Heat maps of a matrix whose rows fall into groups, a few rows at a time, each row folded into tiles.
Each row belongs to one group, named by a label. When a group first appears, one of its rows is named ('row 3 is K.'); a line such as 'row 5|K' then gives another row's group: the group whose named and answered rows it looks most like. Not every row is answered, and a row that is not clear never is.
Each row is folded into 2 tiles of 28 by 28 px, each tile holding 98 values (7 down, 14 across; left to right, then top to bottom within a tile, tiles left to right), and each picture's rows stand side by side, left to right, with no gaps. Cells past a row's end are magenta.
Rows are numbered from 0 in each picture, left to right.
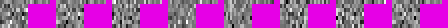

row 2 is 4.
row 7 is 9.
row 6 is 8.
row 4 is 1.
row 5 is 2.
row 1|9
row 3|4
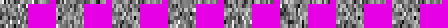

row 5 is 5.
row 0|4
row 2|9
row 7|9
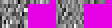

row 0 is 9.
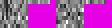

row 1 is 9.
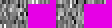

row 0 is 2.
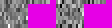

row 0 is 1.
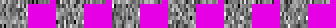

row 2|5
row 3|9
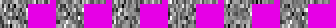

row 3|4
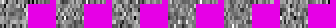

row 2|9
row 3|4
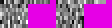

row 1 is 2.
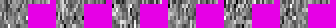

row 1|1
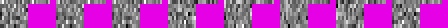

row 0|4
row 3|2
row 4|5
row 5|1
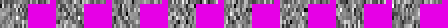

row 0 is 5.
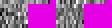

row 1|4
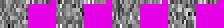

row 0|1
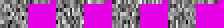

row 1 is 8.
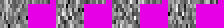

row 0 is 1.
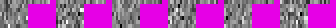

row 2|1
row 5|2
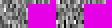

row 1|4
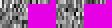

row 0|5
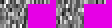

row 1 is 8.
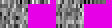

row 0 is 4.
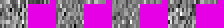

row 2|4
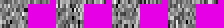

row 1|5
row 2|2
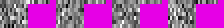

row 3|1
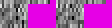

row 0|5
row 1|5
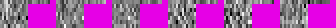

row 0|1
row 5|2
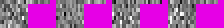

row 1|8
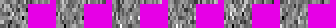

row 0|9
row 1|1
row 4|1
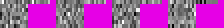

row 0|4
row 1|8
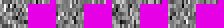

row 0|5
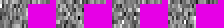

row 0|5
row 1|9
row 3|2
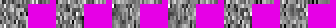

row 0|2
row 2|5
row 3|5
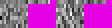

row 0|8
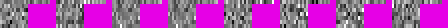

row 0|9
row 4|4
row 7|5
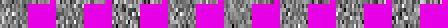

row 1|4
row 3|8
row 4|1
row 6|8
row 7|8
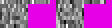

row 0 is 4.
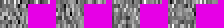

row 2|4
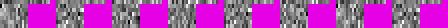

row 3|4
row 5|2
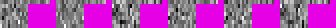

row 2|5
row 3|8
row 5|5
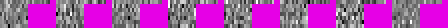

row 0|1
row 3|5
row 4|4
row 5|2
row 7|4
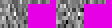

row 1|9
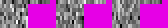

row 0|2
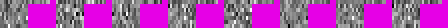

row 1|2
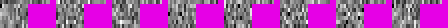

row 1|4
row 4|5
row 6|9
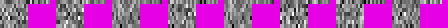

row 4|1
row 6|2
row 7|8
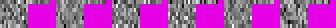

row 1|1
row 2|2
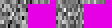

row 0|9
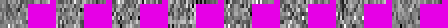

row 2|1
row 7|1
